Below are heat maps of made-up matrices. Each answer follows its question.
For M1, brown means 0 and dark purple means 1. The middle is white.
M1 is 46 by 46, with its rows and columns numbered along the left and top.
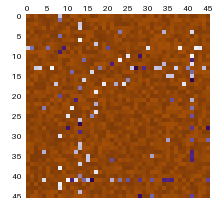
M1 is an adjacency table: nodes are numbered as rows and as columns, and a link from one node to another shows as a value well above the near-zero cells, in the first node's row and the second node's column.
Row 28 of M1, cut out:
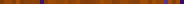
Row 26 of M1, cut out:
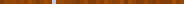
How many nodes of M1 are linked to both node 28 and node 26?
0
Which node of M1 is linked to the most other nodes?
node 41
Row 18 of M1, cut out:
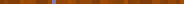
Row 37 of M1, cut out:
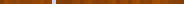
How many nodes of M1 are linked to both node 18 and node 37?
1
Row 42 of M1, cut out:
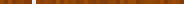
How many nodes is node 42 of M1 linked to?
1
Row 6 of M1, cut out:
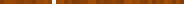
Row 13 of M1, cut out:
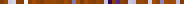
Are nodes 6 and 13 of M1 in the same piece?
yes
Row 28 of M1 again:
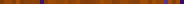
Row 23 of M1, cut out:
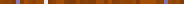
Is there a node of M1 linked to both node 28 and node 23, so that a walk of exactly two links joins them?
yes
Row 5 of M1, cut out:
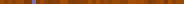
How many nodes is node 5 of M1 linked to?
1
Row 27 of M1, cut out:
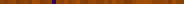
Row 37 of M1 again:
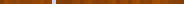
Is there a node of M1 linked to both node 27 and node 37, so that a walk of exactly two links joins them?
yes
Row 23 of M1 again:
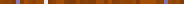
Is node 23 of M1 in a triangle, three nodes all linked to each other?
yes
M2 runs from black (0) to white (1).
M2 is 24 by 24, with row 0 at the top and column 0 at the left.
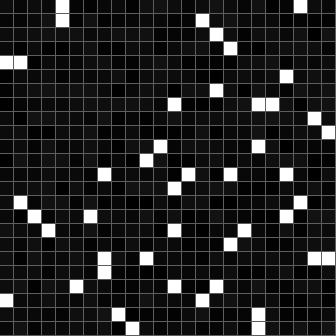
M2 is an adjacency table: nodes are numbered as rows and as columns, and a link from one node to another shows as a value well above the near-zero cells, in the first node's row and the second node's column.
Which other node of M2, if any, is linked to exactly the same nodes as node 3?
node 17
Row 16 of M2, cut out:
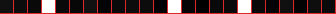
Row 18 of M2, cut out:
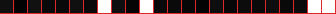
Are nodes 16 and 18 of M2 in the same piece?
yes
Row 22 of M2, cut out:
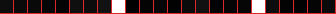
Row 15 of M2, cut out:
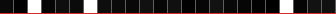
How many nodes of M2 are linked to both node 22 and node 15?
0
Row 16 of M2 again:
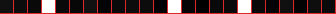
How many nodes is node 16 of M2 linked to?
3
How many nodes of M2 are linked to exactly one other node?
10
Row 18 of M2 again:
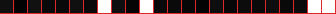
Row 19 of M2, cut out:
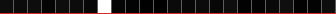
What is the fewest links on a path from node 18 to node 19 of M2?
2
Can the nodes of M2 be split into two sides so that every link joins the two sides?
no
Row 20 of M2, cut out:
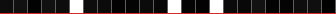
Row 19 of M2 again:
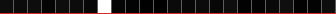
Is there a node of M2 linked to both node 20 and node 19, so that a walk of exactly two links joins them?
no
